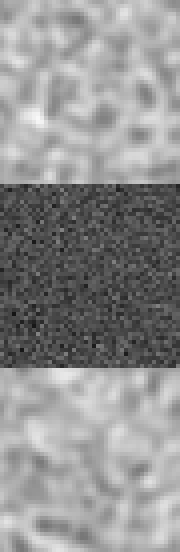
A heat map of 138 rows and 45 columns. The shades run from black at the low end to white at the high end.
It is made of 3 by 1 panels. Panel 1,1: high, blotchy. Panel 2,1: low, fine-grained. Panel 3,1: high, blotchy.
